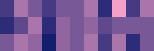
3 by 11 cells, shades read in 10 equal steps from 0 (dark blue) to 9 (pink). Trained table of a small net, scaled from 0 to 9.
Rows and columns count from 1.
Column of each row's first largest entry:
9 3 2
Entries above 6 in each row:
1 0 0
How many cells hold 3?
2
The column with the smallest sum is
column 4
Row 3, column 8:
2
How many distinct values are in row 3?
6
